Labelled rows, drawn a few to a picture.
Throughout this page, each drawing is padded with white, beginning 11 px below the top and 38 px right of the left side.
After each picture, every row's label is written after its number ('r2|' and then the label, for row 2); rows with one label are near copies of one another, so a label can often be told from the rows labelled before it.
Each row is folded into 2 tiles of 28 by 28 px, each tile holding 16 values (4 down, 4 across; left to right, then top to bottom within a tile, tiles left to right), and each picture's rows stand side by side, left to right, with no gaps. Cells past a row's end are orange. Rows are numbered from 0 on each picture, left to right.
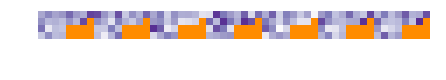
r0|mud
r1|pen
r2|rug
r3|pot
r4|rug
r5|mud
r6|mud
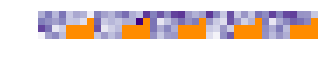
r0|rug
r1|mud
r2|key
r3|pen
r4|key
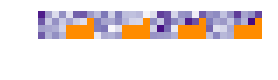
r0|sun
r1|rug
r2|pot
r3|mud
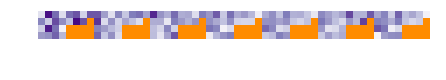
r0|pot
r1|sun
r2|pen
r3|rug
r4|rug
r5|mud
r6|rug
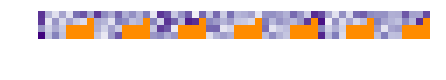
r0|sun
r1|pen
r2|pot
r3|rug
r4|mud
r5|sun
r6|mud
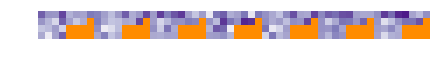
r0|pen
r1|mud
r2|key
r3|pot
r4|mud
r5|key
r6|key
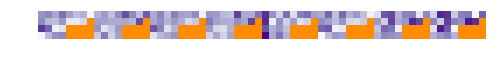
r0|rug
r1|mud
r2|rug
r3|mud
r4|sun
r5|rug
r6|pot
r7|pot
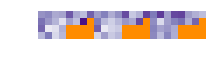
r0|mud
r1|mud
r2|key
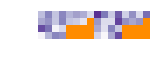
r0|rug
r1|pen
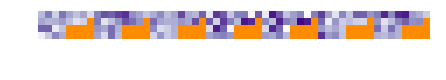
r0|rug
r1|key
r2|mud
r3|pot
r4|pot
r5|sun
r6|key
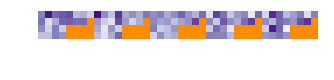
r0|key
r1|pen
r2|mud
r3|pot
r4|pot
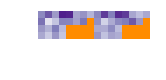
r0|key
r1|key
